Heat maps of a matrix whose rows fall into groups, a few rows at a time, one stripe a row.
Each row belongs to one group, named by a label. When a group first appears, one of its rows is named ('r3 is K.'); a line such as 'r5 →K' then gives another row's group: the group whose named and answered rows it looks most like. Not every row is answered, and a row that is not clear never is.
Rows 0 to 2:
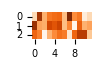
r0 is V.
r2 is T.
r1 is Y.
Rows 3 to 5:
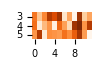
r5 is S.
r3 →Y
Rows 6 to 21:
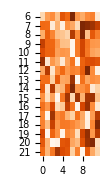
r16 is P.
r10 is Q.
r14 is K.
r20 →T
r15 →T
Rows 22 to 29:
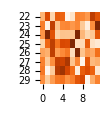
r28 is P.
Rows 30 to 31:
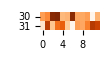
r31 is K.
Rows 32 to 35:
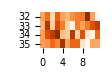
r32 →S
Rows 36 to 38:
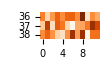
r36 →P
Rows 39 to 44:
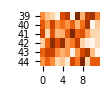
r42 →V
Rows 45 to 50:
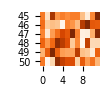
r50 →P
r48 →Y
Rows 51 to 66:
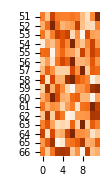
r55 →T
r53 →Y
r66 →Y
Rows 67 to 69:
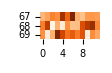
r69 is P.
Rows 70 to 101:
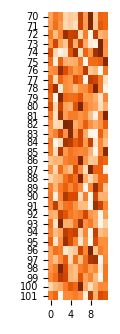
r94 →Y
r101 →T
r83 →V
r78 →S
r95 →Y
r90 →Y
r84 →P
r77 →P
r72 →Y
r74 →T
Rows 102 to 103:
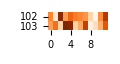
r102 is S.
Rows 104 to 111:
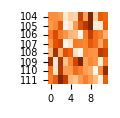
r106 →Q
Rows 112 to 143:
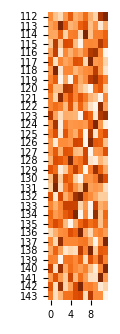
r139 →T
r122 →V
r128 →V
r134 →Y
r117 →P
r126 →P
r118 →S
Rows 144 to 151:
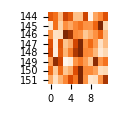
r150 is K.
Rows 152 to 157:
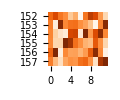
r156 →S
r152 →Q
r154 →T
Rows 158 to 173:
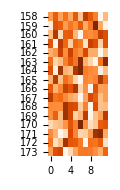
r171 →T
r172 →P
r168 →Y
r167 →Q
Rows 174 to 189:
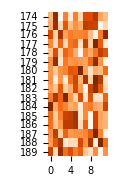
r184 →Q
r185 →Y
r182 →P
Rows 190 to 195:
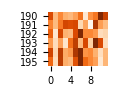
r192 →K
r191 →Y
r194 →K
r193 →T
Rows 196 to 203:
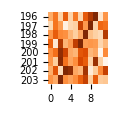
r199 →K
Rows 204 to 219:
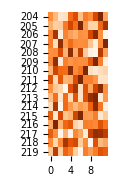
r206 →S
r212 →T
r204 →T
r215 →K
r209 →S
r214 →S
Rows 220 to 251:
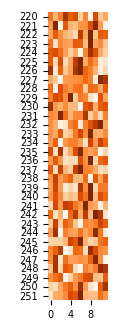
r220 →Y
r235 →K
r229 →V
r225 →K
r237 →K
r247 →S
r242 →T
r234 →T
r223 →P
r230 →Q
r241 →V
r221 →S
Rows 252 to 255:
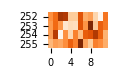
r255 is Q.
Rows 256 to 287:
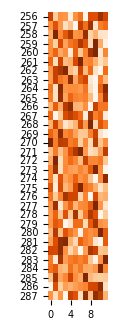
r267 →P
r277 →S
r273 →S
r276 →Y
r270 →Y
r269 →Q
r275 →K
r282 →Q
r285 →V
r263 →V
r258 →V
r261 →K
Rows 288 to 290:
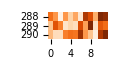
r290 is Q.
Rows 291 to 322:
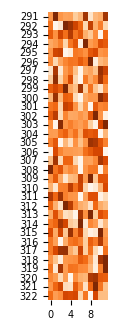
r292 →P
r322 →Y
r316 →T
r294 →T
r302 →S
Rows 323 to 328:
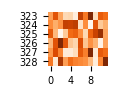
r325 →T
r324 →Y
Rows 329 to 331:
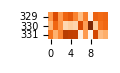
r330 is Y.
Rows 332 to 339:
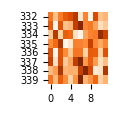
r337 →K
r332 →Y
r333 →K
